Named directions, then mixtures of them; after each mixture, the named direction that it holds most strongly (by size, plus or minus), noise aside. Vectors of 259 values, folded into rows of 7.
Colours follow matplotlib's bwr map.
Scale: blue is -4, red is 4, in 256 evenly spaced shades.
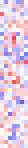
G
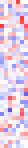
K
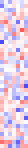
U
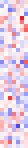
K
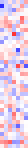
U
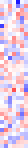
K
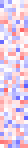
U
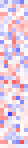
G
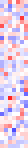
K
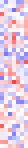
G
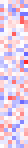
K
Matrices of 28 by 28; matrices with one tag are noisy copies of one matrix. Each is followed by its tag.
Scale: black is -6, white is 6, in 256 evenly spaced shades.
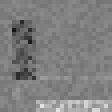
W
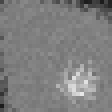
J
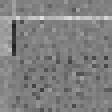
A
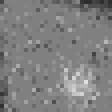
J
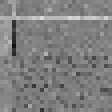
A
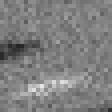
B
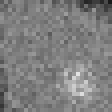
J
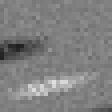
B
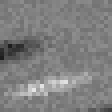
B
